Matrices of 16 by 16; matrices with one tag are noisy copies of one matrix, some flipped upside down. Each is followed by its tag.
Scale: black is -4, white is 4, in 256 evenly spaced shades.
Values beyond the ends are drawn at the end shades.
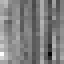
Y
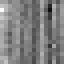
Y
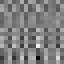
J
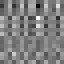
J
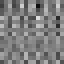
J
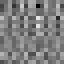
J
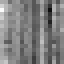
Y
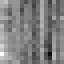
Y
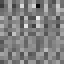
J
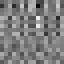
J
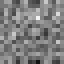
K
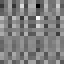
J
